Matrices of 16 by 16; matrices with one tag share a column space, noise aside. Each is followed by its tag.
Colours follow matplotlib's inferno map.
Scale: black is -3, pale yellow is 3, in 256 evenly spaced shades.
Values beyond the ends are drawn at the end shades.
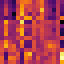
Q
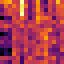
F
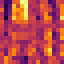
F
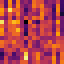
Q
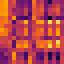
Q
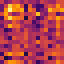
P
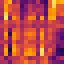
F
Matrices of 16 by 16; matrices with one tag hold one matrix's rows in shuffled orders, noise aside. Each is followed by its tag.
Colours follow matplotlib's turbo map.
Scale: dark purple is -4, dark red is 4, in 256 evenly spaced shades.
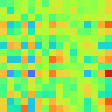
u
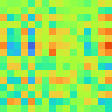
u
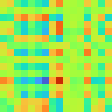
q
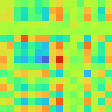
q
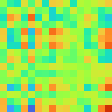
u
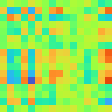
u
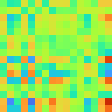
u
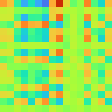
q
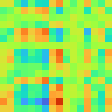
q
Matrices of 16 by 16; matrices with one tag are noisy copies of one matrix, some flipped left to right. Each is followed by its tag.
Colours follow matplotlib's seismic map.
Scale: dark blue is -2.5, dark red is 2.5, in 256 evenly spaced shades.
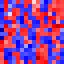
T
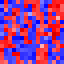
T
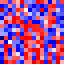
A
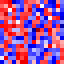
T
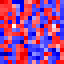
T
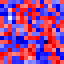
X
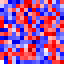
X
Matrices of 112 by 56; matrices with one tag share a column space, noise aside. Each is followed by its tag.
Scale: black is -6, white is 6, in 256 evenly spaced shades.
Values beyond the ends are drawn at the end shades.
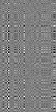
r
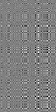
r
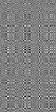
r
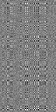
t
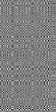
t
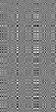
r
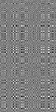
r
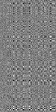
t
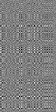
r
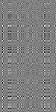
r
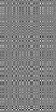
t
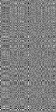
t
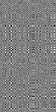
r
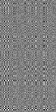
t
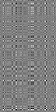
t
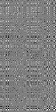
t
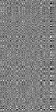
t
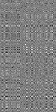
r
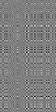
r
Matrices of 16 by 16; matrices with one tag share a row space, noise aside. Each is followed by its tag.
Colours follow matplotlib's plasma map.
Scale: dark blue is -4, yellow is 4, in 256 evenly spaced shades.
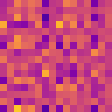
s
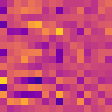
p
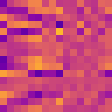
p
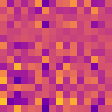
s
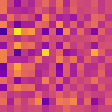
s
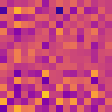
s
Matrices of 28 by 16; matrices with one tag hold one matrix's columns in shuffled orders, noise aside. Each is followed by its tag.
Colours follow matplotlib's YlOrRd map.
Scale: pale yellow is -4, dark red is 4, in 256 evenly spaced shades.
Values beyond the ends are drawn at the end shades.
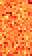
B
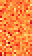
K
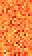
K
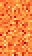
K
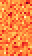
B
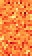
B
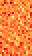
B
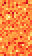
B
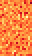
B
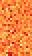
K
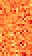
K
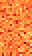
K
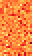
K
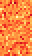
B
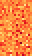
K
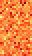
B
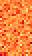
K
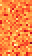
K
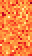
B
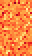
B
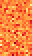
K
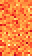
K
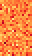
K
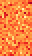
B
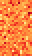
B
